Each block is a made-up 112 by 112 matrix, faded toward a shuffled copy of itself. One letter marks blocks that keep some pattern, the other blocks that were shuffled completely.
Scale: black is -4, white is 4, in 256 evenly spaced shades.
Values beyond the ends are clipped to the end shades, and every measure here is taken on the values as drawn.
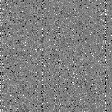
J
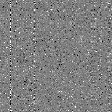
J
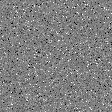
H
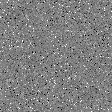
H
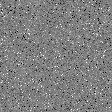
H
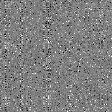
J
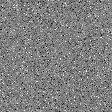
H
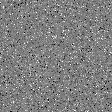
H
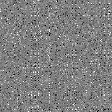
J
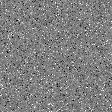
H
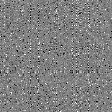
J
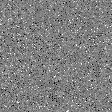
H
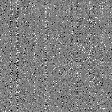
J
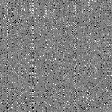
J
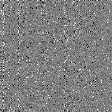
J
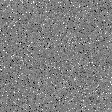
H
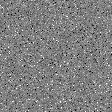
H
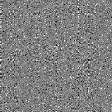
J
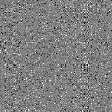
J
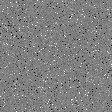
H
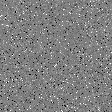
H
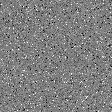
H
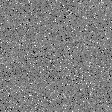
H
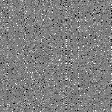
J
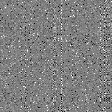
J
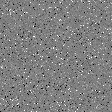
H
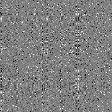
J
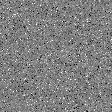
H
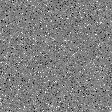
H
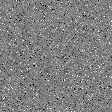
H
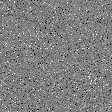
H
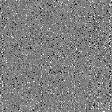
J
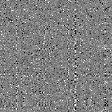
J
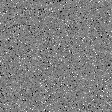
H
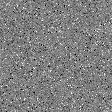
H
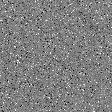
H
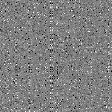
J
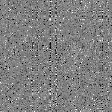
J
